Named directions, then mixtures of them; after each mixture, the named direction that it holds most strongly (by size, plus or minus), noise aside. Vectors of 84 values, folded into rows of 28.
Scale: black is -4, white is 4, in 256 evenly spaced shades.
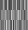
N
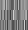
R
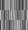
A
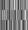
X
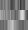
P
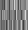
X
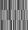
N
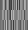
N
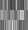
P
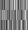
X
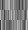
A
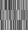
N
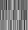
R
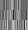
R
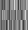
X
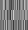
R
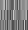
R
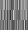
R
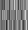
X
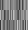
A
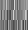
R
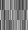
A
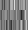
X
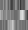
P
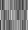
A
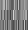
R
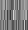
R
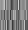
R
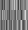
X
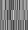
R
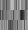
P
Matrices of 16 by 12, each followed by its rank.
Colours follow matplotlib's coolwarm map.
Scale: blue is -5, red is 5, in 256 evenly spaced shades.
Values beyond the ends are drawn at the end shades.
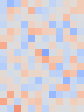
full rank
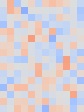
full rank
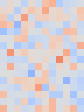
full rank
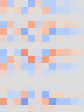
two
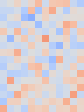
full rank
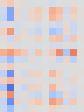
two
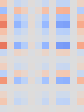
one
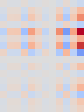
one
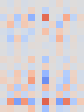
two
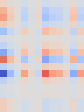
one
